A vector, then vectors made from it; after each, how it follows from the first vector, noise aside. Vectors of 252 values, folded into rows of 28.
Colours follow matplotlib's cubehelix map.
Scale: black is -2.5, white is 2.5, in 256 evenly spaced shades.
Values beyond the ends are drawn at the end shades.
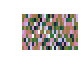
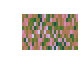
shrunk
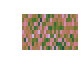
shrunk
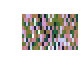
sign-scrambled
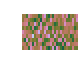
shrunk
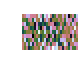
sign-scrambled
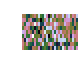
sign-scrambled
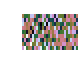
wrapped around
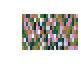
sign-scrambled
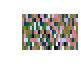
sign-scrambled
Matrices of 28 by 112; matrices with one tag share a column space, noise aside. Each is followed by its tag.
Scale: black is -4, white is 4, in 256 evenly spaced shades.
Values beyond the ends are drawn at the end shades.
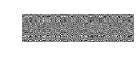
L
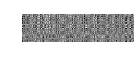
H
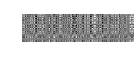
H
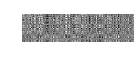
H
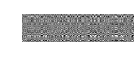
L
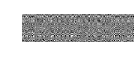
L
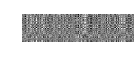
H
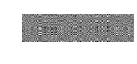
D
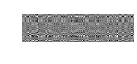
L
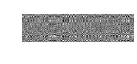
L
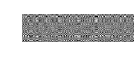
L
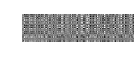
H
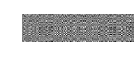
D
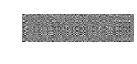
D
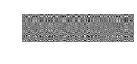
L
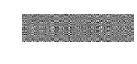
D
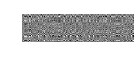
L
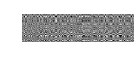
L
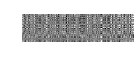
H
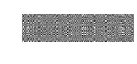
D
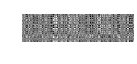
H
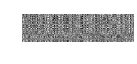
H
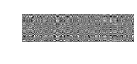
L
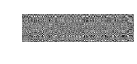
L
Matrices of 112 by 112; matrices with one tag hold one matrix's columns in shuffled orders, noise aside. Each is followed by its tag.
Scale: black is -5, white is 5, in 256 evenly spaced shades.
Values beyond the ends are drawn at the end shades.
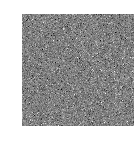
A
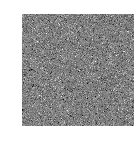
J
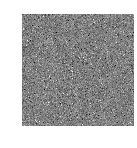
A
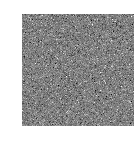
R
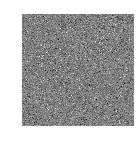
J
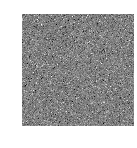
R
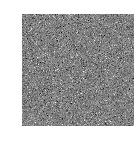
A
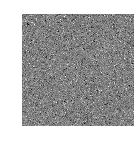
R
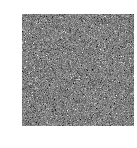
J
